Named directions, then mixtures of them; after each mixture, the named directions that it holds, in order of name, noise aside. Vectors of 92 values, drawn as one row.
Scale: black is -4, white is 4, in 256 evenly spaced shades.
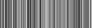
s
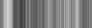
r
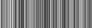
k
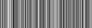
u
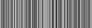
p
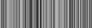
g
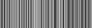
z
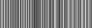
z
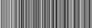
k, p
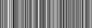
u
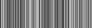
g, p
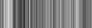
r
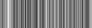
p, r, u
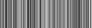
s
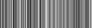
s, u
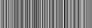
k, p, z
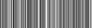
s, u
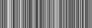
g, u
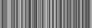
p, u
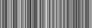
p, s, u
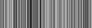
g, r, s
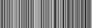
z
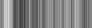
r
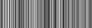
k, p, z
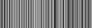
z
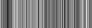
k, r, u
